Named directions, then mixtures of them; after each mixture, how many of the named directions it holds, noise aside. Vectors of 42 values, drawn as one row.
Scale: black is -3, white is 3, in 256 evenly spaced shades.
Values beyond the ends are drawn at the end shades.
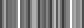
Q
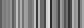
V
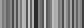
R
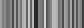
one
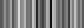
three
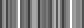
one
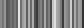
two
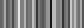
three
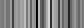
two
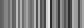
one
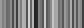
one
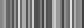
two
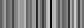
three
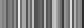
two
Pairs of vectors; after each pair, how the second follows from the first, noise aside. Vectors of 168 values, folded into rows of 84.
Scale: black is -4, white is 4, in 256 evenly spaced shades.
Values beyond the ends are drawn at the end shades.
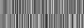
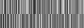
wrapped around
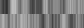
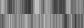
wrapped around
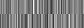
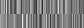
wrapped around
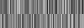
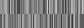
negated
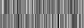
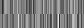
negated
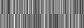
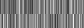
wrapped around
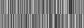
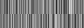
negated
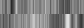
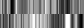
scaled up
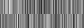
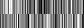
scaled up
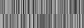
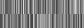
negated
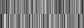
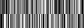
scaled up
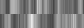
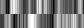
scaled up
